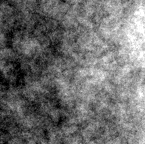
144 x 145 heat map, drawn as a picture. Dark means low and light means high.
Odd rows or columns: none. Stripes: none. Slope: up to the right. Ninth with the highest average: top right.
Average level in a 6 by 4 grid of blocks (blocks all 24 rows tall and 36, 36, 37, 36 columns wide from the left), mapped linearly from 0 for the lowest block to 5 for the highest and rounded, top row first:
1134 | 0135 | 0134 | 0234 | 1123 | 0123
